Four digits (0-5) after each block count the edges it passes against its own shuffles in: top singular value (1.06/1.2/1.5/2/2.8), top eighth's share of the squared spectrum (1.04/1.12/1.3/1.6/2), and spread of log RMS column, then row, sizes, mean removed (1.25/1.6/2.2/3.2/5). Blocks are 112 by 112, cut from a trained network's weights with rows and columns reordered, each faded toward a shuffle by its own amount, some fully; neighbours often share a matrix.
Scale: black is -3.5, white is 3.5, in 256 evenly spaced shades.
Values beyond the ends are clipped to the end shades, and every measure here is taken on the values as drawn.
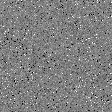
0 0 0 0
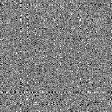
4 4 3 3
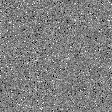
2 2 1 0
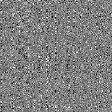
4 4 3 2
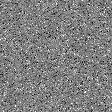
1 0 0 0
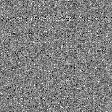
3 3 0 2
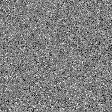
1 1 0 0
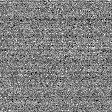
3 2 1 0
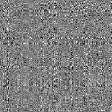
4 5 3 3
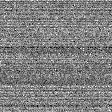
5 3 1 2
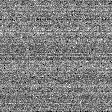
4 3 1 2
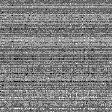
5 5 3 3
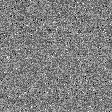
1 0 0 0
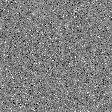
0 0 0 0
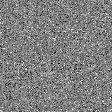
1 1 0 1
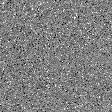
0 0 0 0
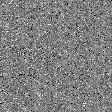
2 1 0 1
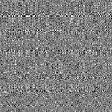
4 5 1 4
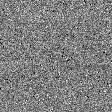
0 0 0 0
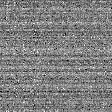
4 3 2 2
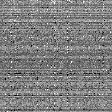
5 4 3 2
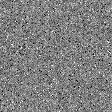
1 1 0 1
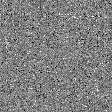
2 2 0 1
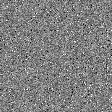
0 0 0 0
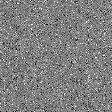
2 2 1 0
